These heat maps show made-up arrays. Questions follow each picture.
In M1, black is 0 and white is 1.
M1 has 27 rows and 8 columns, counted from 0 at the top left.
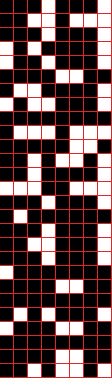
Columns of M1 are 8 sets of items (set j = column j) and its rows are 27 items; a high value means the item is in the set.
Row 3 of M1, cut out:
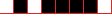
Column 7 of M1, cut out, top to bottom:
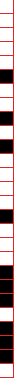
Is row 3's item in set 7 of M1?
yes
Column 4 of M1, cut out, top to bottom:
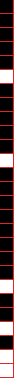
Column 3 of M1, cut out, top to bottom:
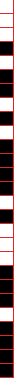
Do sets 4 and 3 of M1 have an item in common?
no
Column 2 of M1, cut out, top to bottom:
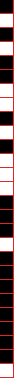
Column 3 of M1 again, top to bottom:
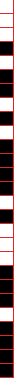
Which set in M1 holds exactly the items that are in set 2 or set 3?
7
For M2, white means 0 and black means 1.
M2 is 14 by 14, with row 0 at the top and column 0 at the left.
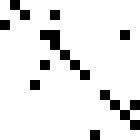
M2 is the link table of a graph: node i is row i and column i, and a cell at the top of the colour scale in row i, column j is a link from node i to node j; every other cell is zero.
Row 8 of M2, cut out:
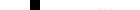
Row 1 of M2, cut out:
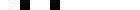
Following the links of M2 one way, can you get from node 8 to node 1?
no
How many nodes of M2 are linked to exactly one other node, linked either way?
0
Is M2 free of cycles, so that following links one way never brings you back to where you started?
no
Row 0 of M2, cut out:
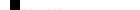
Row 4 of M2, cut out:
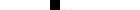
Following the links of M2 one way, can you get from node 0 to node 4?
yes
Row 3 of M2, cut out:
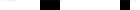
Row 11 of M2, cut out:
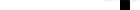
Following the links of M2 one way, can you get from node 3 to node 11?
yes
